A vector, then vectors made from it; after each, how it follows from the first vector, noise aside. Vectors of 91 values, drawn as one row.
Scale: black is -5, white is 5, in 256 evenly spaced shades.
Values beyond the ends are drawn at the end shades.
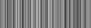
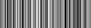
scaled up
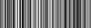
scaled up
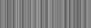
shrunk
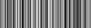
scaled up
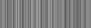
shrunk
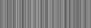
shrunk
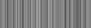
shrunk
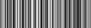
scaled up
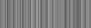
shrunk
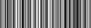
scaled up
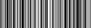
scaled up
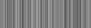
shrunk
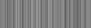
shrunk
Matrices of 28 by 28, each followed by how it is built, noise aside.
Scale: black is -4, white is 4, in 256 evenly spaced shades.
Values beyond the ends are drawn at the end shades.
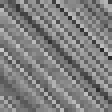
Toeplitz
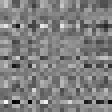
low rank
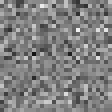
low rank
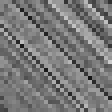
Toeplitz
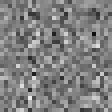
low rank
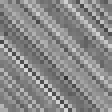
Toeplitz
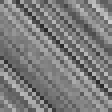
Toeplitz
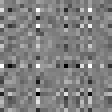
low rank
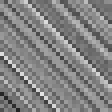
Toeplitz
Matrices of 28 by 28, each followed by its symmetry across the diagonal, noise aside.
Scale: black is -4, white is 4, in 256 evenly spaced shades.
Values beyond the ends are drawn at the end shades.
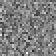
neither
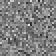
neither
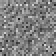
symmetric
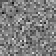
symmetric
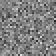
antisymmetric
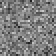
neither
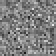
antisymmetric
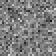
symmetric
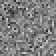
symmetric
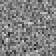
neither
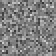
antisymmetric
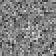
symmetric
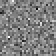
antisymmetric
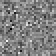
neither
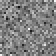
symmetric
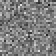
neither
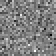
antisymmetric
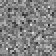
symmetric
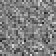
antisymmetric
